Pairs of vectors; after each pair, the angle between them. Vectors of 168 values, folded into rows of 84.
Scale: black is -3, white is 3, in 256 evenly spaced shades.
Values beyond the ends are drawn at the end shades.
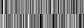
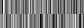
nearly parallel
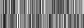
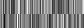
nearly parallel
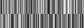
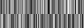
nearly parallel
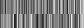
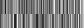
nearly parallel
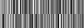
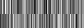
orthogonal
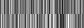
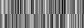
partly aligned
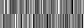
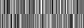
partly opposed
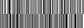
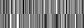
partly opposed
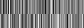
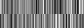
orthogonal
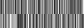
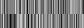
nearly opposite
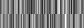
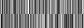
partly opposed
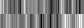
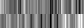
nearly parallel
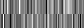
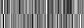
nearly opposite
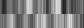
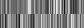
partly aligned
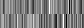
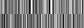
partly opposed
